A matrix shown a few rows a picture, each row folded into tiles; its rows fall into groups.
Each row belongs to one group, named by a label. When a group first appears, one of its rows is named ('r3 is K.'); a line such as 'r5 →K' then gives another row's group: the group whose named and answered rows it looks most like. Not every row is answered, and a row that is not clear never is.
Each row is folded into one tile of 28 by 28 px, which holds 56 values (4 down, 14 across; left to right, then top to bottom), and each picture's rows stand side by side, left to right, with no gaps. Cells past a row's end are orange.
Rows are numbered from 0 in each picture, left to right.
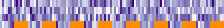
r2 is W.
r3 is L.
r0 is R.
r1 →W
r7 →R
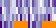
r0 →L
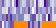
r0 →R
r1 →W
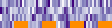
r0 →L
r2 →R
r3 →R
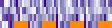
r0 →R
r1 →R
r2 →L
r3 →L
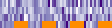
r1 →L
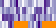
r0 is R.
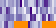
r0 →L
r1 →W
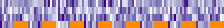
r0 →L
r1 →L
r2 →R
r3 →L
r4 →W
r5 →L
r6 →W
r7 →W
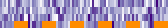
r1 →L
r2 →W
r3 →W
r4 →L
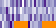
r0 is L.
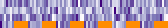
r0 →L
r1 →W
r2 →L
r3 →R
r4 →W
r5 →L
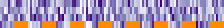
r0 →W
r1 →R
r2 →W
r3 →R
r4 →R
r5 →R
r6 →W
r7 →L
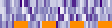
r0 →L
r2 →W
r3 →R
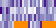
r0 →L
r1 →R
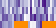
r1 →R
